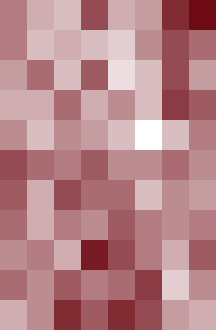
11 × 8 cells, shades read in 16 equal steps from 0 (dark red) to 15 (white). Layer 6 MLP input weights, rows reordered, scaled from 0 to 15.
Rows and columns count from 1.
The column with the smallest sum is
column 4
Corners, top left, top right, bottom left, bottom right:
7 0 10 10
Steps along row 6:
up up down up same down up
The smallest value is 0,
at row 1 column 8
